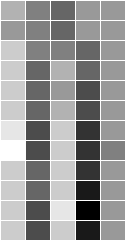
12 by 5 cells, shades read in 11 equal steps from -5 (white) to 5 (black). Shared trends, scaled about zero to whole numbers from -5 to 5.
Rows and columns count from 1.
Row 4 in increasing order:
-3 -2 -1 1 1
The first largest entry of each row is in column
3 3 4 2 4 4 4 4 4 4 4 4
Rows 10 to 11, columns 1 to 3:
-3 1 -3 | -3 2 -4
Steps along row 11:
up down up down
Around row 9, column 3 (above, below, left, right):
-3 -3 1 3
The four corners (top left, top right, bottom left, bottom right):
-2 -1 -3 -1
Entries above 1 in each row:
0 0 0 0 1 1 2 2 1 1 2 2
